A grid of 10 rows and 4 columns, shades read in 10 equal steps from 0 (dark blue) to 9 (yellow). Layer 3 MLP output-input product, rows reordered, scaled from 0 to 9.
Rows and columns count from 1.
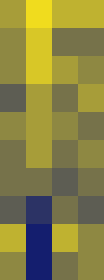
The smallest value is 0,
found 2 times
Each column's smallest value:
3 0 3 3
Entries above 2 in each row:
4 4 4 4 4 4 4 3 3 3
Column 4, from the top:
7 4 5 6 4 5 4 3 5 5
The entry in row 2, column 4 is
4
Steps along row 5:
up down down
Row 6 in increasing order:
4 4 5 6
